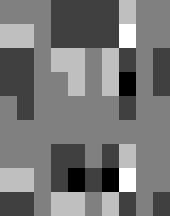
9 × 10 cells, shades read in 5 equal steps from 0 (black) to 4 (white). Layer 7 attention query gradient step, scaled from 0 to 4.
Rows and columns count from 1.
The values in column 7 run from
0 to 3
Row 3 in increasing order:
1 1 1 1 2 2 2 3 3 3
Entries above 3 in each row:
0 1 0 0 0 0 0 1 0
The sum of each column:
17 16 18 16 16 15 16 19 18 15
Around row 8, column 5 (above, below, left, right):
1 3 1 1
